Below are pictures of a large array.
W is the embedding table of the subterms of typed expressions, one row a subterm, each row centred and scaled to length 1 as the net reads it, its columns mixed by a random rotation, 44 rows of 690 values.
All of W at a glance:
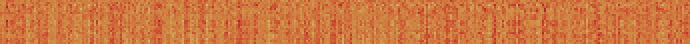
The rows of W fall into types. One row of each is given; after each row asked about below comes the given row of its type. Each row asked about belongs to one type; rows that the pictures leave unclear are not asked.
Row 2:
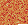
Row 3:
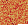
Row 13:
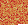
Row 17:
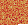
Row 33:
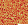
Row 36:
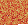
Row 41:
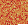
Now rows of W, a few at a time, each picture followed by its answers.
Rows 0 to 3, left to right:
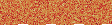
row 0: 36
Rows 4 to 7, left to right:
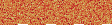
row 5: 33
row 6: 3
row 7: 41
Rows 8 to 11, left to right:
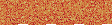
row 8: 3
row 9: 13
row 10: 17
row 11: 41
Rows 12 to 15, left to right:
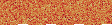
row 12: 41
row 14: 17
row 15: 2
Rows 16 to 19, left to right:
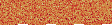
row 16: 33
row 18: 33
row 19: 17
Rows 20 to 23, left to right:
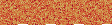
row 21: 41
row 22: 33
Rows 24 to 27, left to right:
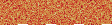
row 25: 36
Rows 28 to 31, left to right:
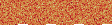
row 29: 17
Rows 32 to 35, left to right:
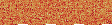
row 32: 33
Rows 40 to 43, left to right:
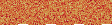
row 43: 41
